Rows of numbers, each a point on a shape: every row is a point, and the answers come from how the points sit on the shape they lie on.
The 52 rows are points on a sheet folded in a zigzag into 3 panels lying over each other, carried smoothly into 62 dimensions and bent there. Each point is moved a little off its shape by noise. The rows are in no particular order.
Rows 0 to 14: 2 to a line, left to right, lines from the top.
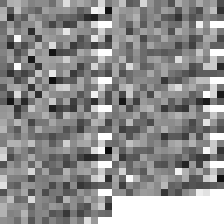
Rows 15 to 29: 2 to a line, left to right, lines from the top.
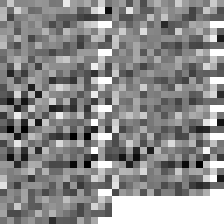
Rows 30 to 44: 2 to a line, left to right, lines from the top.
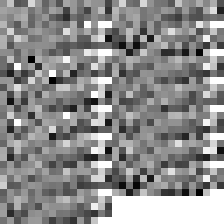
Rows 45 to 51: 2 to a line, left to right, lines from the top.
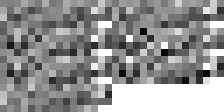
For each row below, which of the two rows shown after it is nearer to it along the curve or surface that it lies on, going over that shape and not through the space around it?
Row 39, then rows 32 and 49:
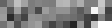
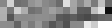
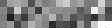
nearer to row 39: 49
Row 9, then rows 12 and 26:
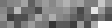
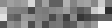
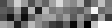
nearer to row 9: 26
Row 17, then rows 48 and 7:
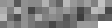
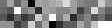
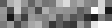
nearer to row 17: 48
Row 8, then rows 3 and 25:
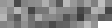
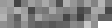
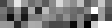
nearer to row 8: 3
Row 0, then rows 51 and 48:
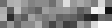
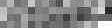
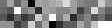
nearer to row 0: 51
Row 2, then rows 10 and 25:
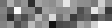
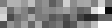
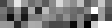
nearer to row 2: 25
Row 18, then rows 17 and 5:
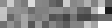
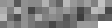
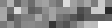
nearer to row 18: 5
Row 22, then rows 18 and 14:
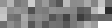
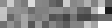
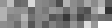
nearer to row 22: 14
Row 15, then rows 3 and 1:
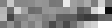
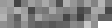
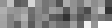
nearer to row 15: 1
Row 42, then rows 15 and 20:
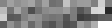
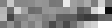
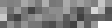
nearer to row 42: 15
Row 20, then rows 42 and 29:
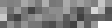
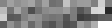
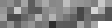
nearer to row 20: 29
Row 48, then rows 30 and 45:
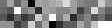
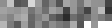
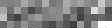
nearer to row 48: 45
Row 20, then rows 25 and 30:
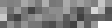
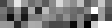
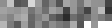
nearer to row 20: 25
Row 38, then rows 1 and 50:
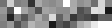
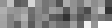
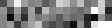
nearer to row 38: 50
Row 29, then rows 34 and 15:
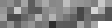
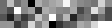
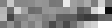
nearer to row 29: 34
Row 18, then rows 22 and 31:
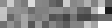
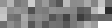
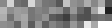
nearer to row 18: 31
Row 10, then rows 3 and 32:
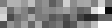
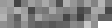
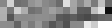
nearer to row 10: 32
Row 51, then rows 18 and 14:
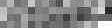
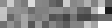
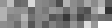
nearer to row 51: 14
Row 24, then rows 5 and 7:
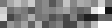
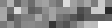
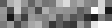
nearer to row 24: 7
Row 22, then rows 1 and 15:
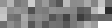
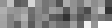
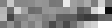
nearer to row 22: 1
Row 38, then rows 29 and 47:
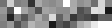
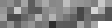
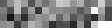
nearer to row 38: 47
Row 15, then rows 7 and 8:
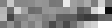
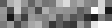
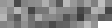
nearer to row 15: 7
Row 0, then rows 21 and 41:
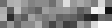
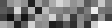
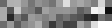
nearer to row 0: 41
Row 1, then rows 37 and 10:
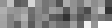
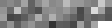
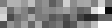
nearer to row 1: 10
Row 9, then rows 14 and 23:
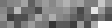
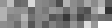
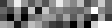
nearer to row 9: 23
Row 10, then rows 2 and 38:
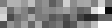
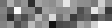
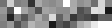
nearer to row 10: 38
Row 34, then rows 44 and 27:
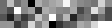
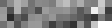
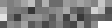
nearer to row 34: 44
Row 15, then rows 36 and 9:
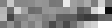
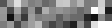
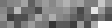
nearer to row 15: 36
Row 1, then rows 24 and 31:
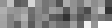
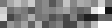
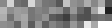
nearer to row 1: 31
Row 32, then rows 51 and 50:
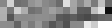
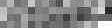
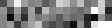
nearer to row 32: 51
